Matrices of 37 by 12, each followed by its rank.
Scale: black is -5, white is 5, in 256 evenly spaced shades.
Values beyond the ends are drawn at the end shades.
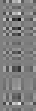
one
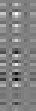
one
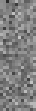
full rank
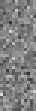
full rank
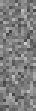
full rank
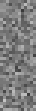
full rank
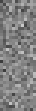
full rank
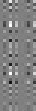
one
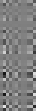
one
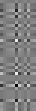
one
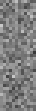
full rank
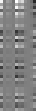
one
